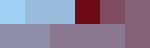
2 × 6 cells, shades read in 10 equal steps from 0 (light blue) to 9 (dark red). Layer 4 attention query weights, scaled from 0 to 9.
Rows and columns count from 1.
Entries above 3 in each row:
3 4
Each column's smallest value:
0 1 1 4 4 5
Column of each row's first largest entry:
4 6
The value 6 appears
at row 1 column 5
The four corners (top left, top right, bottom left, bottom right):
0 5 3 5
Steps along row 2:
same up same same up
